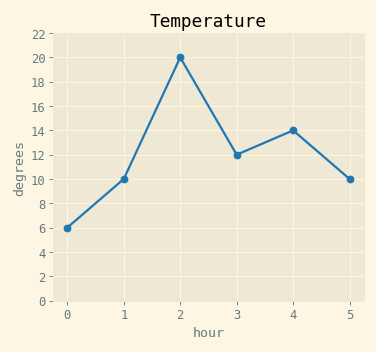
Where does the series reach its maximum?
2
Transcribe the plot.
Title: Temperature
x-axis: hour, ticks 0 1 2 3 4 5
y-axis: degrees, ticks 0 2 4 6 8 10 12 14 16 18 20 22
Values:
6 10 20 12 14 10
